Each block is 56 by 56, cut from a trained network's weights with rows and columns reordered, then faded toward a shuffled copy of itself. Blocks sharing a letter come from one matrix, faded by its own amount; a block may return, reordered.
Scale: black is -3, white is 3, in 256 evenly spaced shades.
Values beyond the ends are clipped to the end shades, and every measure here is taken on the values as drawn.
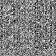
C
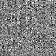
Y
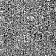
Y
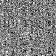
Y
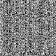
C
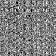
C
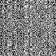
C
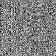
Y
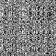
C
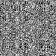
C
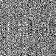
Y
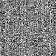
Y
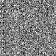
C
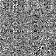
Y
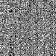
Y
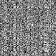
C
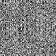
C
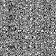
Y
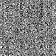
Y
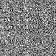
Y
